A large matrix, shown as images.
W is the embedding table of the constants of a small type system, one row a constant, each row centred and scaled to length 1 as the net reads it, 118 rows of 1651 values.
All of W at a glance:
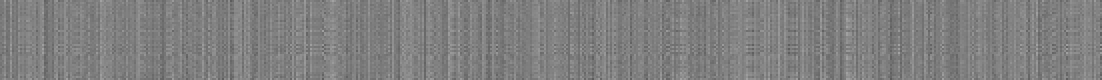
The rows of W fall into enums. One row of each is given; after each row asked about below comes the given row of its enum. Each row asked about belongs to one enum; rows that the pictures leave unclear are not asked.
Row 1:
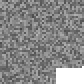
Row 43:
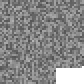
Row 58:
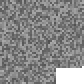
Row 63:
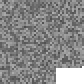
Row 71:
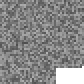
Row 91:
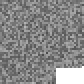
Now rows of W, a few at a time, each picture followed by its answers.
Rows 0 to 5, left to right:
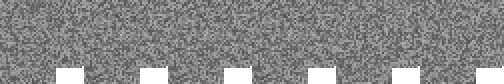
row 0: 63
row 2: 1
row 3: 1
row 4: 91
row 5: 58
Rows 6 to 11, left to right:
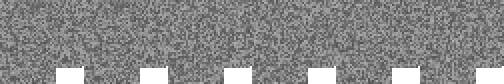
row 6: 63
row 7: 63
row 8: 91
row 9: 58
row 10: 71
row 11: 43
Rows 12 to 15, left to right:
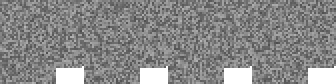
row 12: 91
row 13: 63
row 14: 43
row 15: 71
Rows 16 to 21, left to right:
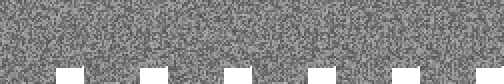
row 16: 58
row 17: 91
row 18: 1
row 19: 91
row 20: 43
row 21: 43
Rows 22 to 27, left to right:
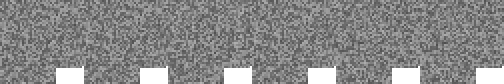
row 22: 58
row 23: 58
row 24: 91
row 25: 58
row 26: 71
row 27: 71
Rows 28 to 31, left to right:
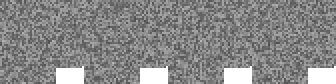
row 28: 58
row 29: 63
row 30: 43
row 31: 71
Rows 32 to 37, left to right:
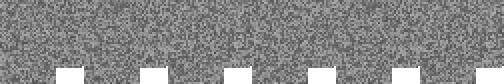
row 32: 71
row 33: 63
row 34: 91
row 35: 58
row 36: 63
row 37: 91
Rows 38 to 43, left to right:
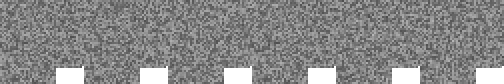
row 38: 71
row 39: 63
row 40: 58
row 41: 71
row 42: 1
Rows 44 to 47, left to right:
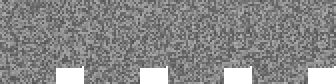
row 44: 63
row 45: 58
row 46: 91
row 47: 91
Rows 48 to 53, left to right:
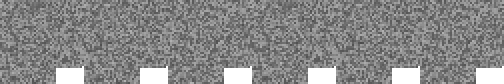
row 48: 63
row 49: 71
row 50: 58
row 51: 63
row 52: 71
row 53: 58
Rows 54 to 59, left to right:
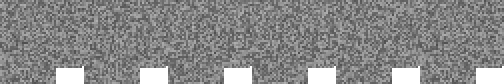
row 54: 71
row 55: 43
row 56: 91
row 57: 91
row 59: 71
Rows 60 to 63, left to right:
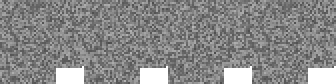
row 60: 63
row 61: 71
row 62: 91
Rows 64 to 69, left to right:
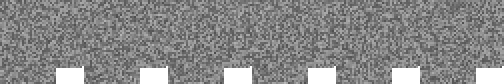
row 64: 58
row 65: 1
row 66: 91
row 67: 91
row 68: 43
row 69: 63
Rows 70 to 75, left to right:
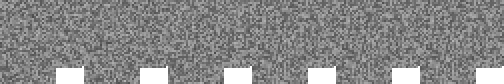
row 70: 1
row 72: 91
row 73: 43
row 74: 43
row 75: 43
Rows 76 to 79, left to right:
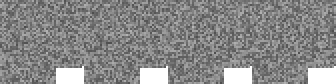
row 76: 71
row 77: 71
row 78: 91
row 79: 91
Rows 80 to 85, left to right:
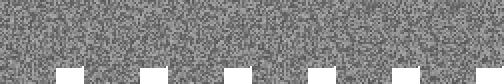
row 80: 43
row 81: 58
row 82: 58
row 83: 43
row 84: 63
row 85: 63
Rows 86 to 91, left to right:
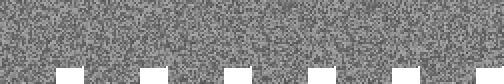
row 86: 58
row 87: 58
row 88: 71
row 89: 63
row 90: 63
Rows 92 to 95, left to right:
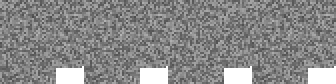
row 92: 1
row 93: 1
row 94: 58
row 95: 1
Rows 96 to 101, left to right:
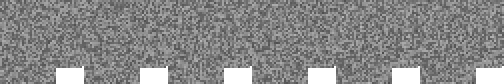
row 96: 58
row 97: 63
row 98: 43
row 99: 71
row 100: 91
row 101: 91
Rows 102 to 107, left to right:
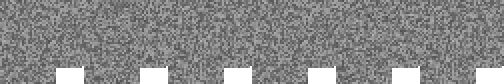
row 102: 58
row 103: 63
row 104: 43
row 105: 58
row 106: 1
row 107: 43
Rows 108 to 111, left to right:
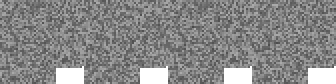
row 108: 63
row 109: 58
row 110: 63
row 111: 71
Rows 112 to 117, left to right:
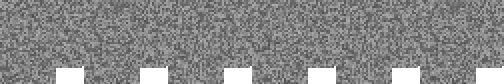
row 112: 1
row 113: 63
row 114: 43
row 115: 71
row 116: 43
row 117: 63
